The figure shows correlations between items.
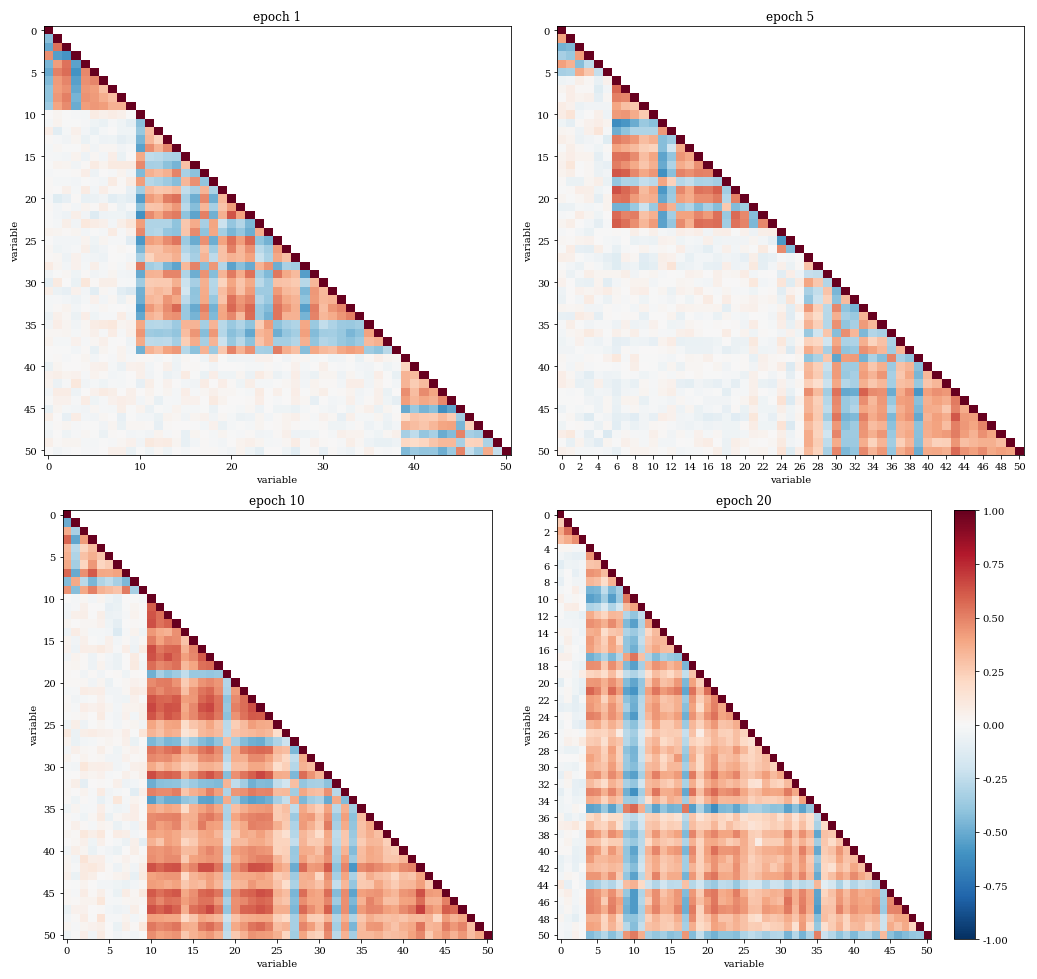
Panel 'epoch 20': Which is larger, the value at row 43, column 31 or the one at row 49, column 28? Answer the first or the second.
the first
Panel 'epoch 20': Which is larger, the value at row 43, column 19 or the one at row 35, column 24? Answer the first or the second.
the first
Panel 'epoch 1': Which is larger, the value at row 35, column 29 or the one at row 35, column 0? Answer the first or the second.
the second
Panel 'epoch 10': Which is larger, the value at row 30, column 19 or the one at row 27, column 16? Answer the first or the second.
the first
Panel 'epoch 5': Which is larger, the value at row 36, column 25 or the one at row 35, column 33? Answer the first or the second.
the second
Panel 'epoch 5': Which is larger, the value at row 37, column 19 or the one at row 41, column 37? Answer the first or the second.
the second
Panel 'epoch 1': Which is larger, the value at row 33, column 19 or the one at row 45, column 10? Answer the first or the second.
the first
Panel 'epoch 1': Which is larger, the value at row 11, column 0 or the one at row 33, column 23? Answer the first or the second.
the first
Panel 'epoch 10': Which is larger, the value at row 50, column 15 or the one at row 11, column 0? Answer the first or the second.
the first
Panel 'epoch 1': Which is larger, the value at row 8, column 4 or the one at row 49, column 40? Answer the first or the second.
the first
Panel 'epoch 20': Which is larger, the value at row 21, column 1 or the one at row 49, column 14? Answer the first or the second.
the second
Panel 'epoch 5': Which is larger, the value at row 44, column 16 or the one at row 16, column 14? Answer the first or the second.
the second
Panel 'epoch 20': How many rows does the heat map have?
51
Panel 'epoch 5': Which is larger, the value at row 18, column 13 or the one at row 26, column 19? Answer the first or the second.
the second
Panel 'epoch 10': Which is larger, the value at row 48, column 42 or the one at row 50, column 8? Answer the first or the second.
the first
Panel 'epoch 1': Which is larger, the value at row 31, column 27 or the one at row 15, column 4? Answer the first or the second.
the first
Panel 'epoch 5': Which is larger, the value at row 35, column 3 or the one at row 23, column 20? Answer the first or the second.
the second
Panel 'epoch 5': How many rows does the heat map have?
51
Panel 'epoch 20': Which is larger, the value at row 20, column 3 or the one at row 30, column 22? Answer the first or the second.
the second
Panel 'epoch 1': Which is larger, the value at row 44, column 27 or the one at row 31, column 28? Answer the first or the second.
the first
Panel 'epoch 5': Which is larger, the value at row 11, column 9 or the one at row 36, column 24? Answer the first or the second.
the second
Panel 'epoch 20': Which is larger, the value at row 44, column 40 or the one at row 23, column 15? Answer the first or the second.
the second
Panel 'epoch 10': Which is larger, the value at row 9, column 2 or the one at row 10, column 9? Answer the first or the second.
the first
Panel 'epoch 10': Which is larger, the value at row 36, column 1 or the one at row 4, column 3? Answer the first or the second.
the second
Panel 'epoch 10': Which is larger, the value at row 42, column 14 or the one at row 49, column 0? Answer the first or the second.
the first
